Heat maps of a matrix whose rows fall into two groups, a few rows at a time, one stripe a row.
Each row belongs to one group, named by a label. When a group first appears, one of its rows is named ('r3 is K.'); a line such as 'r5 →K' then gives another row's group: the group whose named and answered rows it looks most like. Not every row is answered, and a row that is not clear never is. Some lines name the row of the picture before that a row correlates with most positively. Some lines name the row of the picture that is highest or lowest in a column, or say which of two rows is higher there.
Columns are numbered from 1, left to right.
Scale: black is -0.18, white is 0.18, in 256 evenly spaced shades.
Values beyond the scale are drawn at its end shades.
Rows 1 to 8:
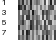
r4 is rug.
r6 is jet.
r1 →jet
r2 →jet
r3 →rug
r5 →jet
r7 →rug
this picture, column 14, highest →4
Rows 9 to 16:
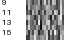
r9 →rug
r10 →rug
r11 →jet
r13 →rug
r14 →rug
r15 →jet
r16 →jet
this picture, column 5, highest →16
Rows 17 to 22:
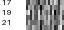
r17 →jet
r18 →rug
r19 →rug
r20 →rug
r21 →rug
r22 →rug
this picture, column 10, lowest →17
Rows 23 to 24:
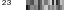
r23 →jet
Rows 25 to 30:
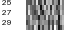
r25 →jet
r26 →rug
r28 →jet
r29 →jet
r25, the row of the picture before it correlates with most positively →23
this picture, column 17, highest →26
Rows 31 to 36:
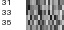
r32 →jet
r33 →jet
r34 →rug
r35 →jet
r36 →rug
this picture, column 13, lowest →34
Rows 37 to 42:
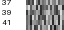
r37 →jet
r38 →rug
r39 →rug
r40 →jet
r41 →jet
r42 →rug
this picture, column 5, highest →37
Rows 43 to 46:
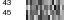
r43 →jet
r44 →rug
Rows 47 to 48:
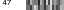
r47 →jet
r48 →jet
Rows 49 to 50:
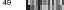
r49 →jet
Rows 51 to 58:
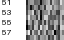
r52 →jet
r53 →rug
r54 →rug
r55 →jet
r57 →rug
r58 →jet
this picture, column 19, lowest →54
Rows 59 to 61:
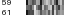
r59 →rug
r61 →jet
